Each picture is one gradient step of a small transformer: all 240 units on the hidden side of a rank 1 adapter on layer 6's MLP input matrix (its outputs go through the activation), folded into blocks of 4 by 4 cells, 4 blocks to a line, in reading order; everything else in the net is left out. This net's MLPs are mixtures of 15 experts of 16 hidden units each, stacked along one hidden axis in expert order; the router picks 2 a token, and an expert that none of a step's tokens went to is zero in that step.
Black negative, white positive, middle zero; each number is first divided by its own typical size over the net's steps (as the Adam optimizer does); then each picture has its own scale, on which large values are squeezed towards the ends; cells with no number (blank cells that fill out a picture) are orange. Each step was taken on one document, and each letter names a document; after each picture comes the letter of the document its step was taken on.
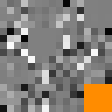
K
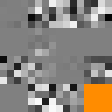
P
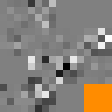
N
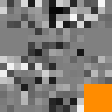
P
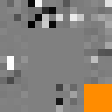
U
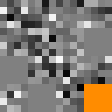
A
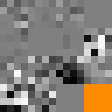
K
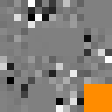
U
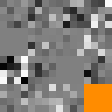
P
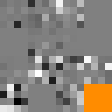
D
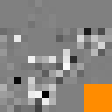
N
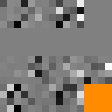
D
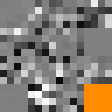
P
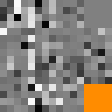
K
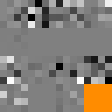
U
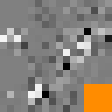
N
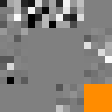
U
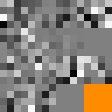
K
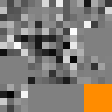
A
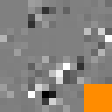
N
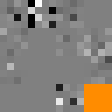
U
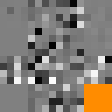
P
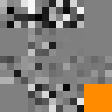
P
